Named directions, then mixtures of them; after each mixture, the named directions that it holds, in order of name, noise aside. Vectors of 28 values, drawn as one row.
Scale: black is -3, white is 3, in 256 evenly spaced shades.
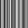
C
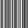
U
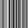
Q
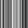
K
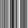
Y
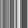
K, Y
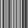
K, Q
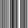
Y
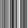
Y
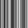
C, Y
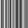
C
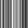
K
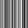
C, U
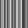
C, U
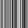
U, Y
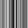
Q, Y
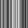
K, Q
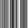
Y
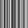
C, K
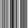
Y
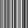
C, U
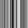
Y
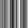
Y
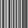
K, Q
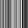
K, U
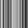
K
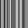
C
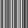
U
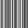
U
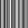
C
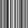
Q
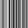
Q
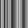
C, Y
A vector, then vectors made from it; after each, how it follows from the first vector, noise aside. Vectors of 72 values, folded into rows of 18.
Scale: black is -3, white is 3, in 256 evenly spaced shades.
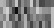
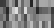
negated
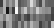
sign-scrambled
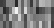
negated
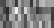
negated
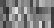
negated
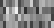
sign-scrambled
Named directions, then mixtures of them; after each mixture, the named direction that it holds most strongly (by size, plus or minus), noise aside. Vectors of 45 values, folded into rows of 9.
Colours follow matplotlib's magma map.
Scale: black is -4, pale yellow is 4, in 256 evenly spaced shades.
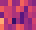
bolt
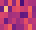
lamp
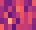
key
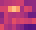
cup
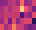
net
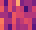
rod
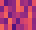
key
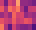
rod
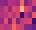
net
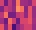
key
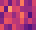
lamp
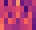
rod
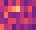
cup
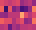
net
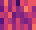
rod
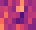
bolt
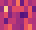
lamp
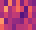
lamp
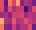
rod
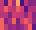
rod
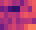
cup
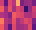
rod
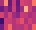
rod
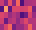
lamp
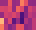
bolt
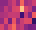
net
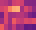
cup
